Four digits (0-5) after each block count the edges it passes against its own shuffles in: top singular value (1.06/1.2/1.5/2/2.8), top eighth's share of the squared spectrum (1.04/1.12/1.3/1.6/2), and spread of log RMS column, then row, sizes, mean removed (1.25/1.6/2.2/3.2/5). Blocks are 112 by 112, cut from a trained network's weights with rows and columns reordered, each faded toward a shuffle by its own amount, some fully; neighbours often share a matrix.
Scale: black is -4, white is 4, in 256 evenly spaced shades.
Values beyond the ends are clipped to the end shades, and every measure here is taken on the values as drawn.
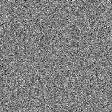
3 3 1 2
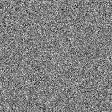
2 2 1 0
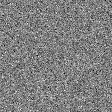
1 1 0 0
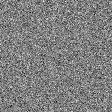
1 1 0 0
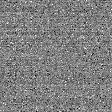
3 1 1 0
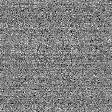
3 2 2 0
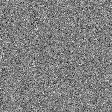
0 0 0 0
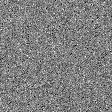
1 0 0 0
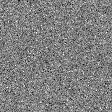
0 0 0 0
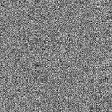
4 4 2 1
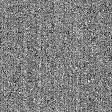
3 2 0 1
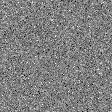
0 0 0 0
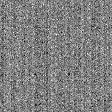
3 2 0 2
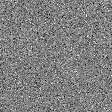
0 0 0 0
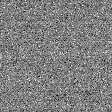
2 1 0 0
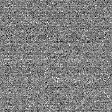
3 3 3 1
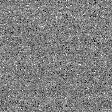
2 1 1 0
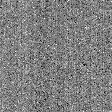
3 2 0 1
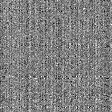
4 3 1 3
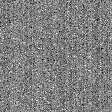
3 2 0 1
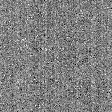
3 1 0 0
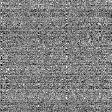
4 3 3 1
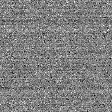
3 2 2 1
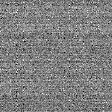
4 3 3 0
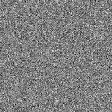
3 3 1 1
